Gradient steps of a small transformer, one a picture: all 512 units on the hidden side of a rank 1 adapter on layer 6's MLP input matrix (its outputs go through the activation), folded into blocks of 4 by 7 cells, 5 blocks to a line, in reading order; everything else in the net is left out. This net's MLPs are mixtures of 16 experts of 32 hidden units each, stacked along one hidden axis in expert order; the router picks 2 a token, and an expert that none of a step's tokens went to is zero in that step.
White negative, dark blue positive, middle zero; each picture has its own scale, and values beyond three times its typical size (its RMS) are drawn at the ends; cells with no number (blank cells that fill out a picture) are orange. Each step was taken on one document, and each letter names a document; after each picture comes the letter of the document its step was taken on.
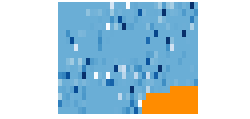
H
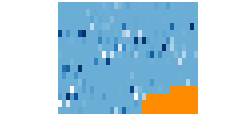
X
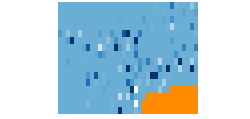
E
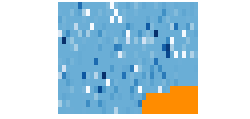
H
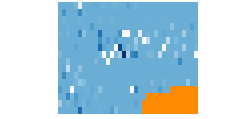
X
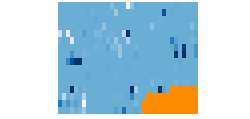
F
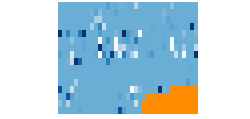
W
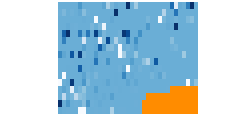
F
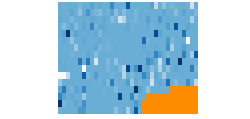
H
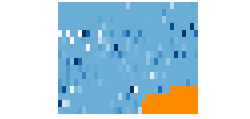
E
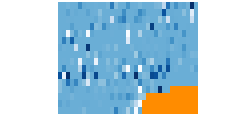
H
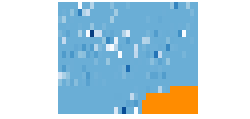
F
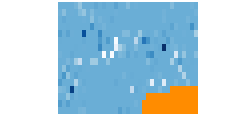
X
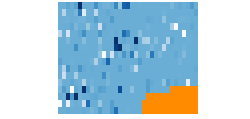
X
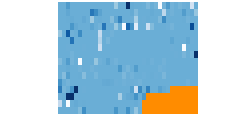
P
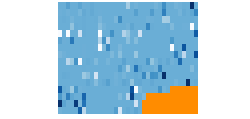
E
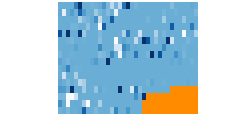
X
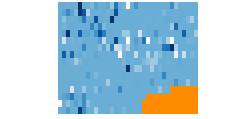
F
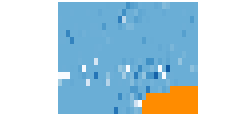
H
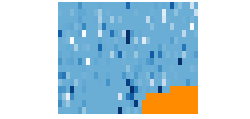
E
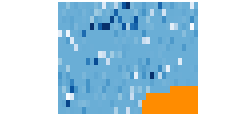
P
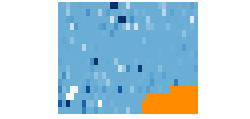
H
